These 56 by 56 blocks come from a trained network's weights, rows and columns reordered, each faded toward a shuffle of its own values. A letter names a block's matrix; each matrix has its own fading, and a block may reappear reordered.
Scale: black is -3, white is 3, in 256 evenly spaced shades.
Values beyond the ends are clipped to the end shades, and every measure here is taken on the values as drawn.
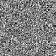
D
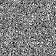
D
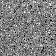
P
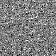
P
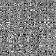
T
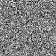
D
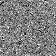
P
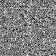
P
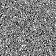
D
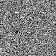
D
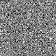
D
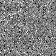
P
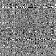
T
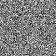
D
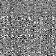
T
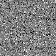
P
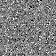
P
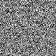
D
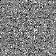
P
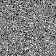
P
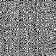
T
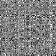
T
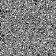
P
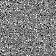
P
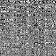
T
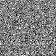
D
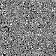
P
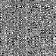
T
